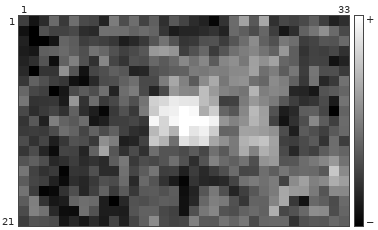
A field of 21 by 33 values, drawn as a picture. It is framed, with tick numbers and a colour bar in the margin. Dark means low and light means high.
Grain: blotchy. Ninth with the highest average: centre. Odd patch: higher, in the centre. Stripes: none. Odd rows or columns: none.
